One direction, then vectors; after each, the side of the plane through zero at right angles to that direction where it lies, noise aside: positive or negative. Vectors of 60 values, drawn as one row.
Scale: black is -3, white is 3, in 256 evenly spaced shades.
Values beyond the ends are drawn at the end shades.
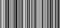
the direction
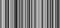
positive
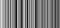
positive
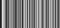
positive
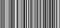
negative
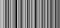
positive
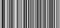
negative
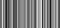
positive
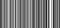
negative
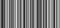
negative
